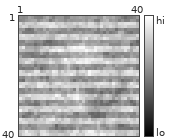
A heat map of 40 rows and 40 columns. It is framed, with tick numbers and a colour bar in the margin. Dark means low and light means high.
There is no overall slope. Overall the values sit about 70% of the way up the scale. Stripes running across repeat 10 times from top to bottom. Streaks run across, left to right.
